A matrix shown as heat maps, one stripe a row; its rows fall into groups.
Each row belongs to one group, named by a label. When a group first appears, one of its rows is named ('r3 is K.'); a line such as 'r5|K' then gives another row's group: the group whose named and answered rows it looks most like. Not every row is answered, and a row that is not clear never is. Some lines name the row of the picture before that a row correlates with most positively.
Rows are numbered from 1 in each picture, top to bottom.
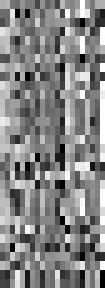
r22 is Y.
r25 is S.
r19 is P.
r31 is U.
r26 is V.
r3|U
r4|S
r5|Y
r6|Y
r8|S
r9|P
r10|S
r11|Y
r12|S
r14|S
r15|S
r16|Y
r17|S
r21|S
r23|Y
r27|S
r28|V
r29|U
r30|Y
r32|U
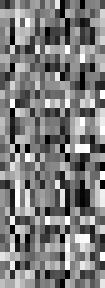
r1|U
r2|S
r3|V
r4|V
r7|Y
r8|V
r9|U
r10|U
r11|S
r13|V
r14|Y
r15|Y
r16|V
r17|P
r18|V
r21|U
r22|V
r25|P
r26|V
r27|P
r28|P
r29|S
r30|P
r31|V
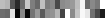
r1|Y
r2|P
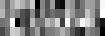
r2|S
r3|P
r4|U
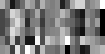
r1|Y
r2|U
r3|U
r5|P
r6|V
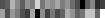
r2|S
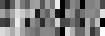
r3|U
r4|S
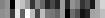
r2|V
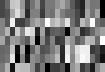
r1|U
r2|U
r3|P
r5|S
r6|P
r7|P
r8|V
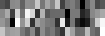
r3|V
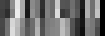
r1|U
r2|U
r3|U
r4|U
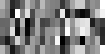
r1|Y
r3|P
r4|P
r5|U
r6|Y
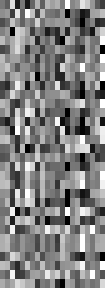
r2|V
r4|V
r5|S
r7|S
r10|U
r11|U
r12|Y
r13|V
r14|U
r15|V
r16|Y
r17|P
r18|U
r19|V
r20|Y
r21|Y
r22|V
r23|V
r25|V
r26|P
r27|Y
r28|Y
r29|U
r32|S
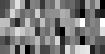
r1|U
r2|U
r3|Y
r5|U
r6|P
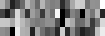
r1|Y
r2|U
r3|S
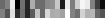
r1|P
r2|P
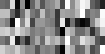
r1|P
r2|Y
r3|V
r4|S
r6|S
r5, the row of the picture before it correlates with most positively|2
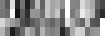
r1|P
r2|P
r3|S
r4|Y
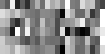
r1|P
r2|S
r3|Y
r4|V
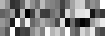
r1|Y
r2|P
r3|V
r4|P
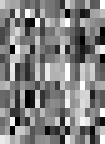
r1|S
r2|V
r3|P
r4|U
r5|U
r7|U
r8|P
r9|P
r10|Y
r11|P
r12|P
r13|Y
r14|P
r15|V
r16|S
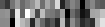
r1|U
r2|V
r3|V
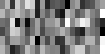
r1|V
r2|S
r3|P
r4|U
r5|S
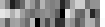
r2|S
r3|S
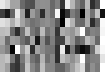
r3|S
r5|S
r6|V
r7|Y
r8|Y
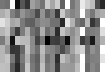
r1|P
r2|Y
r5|V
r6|Y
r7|Y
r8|Y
